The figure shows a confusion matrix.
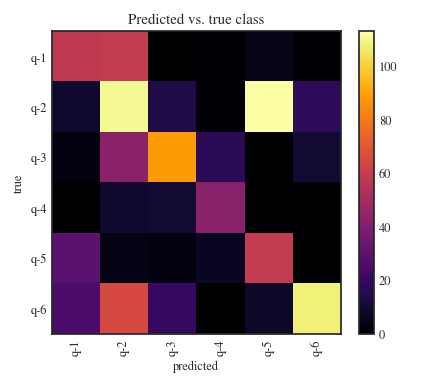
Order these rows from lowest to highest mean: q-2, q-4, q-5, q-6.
q-4, q-5, q-6, q-2
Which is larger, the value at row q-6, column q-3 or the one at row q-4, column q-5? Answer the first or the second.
the first
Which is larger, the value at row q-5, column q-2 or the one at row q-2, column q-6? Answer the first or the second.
the second
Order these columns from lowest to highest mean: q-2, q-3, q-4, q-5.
q-4, q-3, q-5, q-2
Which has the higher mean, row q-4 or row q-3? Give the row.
q-3
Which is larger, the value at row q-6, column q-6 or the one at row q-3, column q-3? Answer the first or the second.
the first
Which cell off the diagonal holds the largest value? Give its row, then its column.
q-2, q-5
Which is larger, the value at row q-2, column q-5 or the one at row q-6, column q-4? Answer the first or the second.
the first
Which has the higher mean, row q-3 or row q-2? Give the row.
q-2
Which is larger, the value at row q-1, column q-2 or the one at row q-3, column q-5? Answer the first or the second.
the first
